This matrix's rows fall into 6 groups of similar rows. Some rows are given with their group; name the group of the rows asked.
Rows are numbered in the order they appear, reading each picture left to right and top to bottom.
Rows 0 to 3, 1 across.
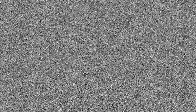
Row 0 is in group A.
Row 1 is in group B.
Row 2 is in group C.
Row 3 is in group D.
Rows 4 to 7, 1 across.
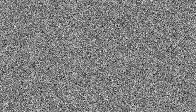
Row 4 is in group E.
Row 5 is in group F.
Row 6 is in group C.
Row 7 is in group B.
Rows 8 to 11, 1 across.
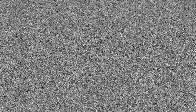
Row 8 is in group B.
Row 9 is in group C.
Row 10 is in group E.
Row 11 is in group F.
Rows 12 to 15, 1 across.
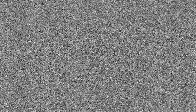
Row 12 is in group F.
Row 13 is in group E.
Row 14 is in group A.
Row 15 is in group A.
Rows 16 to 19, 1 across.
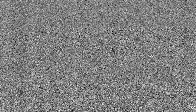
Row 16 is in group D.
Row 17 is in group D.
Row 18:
C
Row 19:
E
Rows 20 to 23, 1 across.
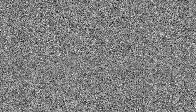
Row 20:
B
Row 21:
A
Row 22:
C
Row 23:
C
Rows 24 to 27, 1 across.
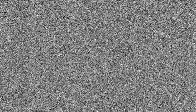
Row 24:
F
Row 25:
A
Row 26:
B
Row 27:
C
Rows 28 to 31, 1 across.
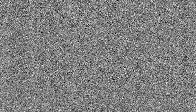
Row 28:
B
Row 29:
D
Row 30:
D
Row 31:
E
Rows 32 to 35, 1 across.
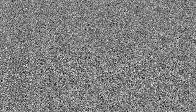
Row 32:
D
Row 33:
A
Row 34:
B
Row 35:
B
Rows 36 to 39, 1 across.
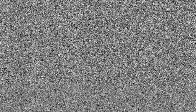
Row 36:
E
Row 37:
E
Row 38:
F
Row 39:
C
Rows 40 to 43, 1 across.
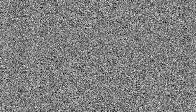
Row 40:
B
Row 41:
D
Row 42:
B
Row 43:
E
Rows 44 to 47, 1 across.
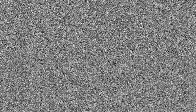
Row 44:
A
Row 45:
F
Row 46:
B
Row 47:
B
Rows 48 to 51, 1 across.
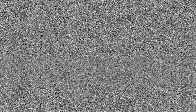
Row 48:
F
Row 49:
B
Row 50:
A
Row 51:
A
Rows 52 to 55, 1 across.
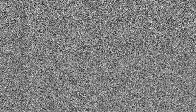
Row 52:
F
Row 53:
C
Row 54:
B
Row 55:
B
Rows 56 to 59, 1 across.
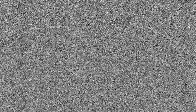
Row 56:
A
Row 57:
C
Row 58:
E
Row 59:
D
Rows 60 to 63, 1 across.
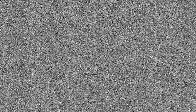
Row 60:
B
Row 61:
B
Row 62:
C
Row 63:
A
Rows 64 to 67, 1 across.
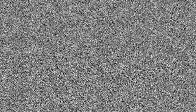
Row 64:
B
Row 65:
C
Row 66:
B
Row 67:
B
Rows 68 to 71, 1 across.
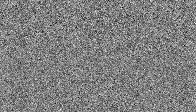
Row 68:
C
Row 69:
F
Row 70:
E
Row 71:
D
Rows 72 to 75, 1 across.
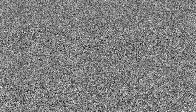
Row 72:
E
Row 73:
C
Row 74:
E
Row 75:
F
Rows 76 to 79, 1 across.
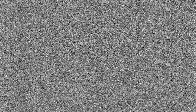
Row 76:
E
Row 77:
E
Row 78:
A
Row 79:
F
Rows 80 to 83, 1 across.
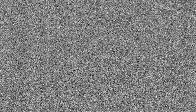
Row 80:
A
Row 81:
D
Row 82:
E
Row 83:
B
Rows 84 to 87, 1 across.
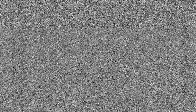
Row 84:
E
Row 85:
D
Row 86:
D
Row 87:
C
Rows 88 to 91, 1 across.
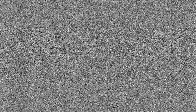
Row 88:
E
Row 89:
A
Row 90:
F
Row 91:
D
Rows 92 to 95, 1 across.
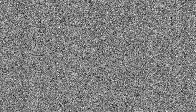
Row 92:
A
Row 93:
C
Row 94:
C
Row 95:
D
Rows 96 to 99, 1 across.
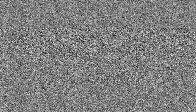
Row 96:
B
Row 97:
B
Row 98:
E
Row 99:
F
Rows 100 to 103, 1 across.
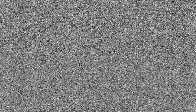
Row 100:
E
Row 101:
C
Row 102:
D
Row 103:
E
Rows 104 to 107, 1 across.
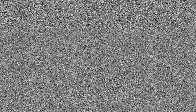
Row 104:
F
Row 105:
C
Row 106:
C
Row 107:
B
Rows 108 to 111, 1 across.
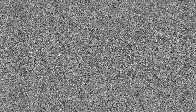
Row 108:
B
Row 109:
A
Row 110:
F
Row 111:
D
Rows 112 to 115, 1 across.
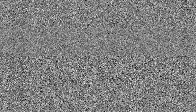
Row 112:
D
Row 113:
D
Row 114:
B
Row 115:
B
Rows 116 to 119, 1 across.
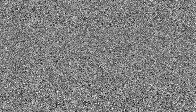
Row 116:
C
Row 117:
A
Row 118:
B
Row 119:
C
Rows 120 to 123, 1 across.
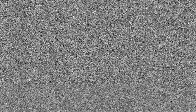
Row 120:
F
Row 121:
B
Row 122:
E
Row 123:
A
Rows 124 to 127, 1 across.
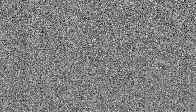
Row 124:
C
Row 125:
F
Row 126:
A
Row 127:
B
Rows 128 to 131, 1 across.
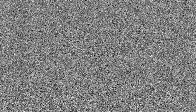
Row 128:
D
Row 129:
E
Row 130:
C
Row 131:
B
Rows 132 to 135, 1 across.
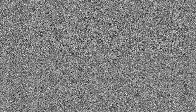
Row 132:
C
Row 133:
B
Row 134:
B
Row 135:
D
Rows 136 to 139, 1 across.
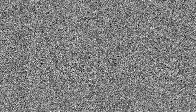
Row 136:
C
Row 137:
F
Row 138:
B
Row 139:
A
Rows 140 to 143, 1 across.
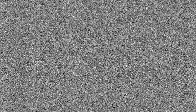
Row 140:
F
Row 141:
B
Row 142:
F
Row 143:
D
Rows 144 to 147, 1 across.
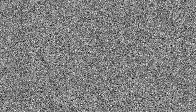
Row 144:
C
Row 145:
A
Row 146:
F
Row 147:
B
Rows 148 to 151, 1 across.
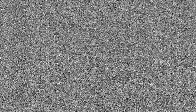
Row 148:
B
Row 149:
A
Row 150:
A
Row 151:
C
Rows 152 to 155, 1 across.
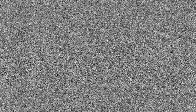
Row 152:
E
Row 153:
A
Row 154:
F
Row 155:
E
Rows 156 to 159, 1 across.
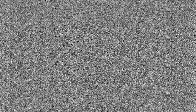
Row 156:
E
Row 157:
E
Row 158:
E
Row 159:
E
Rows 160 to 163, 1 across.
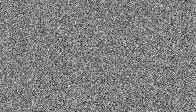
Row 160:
A
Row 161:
D
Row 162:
E
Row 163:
C
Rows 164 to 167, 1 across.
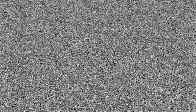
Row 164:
F
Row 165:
E
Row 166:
B
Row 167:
A
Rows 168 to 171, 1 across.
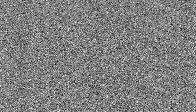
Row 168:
A
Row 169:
F
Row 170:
E
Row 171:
A
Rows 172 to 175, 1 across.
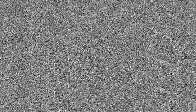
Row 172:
B
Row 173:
C
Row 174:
A
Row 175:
A
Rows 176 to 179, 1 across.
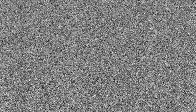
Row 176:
E
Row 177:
C
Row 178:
E
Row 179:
F
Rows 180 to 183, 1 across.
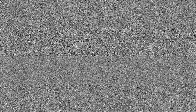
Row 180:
B
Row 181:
E
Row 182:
D
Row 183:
A
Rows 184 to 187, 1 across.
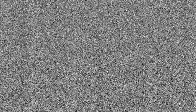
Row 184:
D
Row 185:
F
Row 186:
C
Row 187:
C
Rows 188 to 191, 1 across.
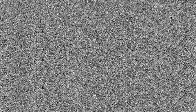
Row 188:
A
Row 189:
F
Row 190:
F
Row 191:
F
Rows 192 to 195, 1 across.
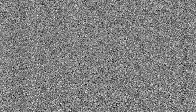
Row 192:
F
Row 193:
D
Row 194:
D
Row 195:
D
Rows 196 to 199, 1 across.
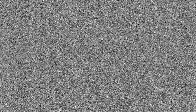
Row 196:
B
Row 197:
D
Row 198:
E
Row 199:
A
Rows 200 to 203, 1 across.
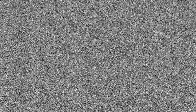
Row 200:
B
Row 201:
A
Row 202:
F
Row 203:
F
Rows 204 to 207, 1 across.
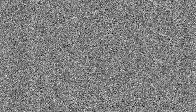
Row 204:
C
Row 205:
D
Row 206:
A
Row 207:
B
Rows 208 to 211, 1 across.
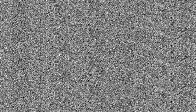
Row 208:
A
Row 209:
A
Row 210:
A
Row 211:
A
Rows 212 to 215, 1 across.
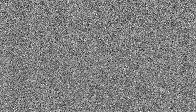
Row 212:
F
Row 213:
B
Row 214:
D
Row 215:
A
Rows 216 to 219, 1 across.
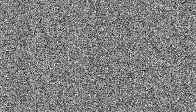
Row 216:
A
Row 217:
F
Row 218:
A
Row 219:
F
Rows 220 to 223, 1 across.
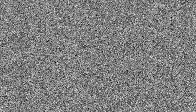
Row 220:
A
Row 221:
C
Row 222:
C
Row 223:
F
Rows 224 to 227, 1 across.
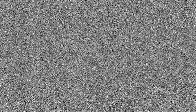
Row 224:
D
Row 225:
B
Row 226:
F
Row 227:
A
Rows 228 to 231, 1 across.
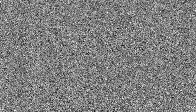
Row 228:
A
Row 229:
B
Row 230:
F
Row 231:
E
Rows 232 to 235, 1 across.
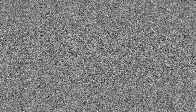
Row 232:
B
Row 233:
B
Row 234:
E
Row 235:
C
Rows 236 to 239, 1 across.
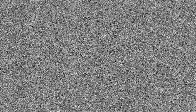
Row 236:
C
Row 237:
B
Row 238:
C
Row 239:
A
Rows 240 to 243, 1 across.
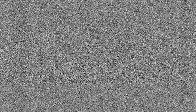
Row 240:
D
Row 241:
A
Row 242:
B
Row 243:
D
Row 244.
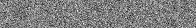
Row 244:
F
